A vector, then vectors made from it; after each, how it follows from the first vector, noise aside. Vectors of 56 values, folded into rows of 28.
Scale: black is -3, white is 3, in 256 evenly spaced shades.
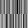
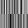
reversed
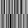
reversed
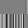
partly zeroed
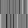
partly zeroed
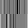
partly zeroed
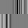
partly zeroed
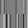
partly zeroed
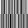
reversed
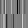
partly zeroed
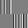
partly zeroed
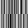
reversed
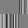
partly zeroed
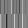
partly zeroed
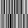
reversed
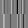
partly zeroed
